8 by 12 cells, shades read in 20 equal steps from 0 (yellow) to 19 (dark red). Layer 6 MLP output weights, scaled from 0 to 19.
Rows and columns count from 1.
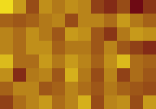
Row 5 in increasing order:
3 3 6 6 7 8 9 10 10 10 11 11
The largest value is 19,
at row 1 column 11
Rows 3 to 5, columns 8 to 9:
12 15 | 12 8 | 11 7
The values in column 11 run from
6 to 19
